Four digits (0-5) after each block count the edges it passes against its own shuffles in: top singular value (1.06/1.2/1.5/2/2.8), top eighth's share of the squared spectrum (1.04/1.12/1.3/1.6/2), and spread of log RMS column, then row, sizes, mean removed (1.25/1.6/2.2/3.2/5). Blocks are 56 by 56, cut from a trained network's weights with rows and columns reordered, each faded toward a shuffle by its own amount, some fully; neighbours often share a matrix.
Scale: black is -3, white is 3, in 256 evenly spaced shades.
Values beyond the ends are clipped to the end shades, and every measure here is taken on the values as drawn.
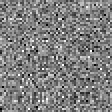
4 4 1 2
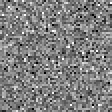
0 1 0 0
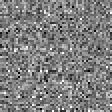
3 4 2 2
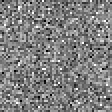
2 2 1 0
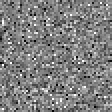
1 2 0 0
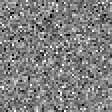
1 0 0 0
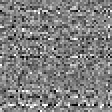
4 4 1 3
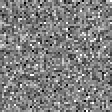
0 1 0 0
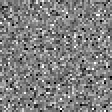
0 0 0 0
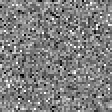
0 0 0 0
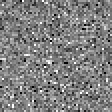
1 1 0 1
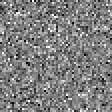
2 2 0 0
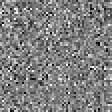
3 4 2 2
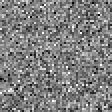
2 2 0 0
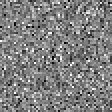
2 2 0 0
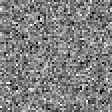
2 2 0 0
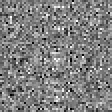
3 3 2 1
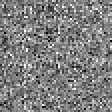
3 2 1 1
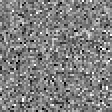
2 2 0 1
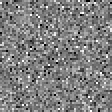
0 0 0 0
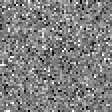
0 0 0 0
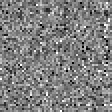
3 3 1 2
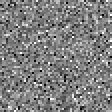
0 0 0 0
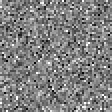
0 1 0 0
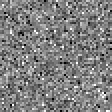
0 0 0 0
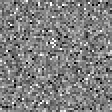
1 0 0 0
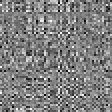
4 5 3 3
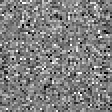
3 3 0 2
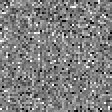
1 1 0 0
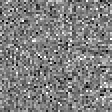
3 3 1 1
